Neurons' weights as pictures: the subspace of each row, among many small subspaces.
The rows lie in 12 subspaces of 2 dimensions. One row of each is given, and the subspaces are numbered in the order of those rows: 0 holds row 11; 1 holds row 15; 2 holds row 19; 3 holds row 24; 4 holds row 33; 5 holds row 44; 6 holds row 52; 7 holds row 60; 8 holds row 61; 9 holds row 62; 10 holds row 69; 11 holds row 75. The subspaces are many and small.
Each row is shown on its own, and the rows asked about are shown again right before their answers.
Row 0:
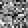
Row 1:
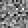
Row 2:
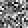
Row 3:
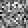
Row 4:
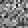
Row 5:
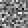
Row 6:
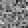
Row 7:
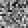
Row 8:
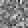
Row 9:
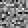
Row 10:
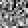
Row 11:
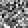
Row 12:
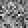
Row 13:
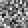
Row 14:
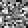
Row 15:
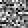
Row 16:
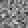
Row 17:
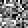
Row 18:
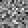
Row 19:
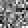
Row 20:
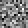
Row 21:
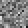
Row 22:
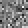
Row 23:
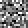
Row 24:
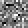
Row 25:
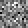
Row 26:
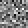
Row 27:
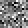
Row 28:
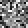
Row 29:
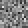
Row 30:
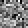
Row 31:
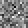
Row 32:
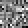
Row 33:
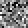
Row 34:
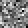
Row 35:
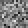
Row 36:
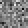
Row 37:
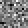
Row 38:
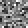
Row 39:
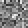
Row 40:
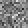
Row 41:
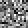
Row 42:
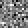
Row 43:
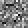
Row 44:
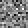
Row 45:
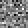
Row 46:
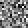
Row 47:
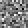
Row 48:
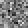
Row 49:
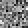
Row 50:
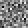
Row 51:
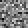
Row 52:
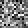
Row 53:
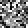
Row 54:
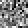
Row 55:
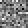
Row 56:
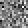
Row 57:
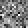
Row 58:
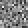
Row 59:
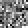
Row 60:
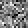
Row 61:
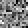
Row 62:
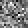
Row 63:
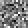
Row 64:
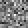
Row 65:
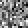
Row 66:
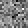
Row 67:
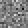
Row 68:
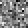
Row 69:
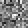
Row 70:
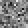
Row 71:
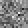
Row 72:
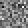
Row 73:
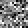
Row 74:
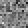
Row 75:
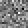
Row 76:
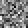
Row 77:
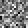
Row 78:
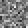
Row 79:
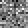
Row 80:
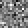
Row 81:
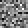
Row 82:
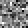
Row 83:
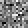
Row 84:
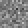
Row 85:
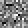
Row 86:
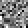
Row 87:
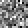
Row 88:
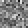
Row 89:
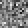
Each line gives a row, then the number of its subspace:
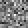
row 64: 11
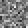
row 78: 6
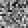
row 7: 4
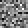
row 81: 1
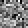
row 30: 10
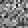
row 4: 3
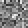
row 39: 10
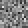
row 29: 8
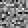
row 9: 1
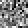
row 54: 3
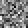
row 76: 6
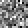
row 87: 10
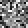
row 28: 7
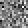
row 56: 2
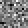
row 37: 0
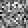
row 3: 4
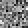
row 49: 8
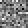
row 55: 1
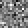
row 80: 0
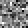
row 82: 4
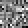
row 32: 2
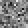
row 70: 9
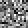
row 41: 11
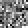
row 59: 2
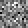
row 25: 4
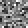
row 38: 6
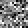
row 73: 4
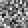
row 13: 5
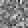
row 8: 10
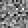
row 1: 5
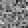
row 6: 8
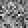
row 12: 9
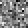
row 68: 7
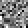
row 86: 9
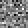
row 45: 5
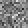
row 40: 7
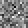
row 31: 6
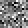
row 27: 4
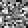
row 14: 6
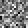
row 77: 6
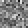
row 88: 10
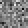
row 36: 0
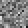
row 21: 9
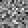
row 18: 11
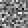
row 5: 1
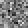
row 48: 11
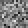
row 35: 0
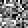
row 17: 10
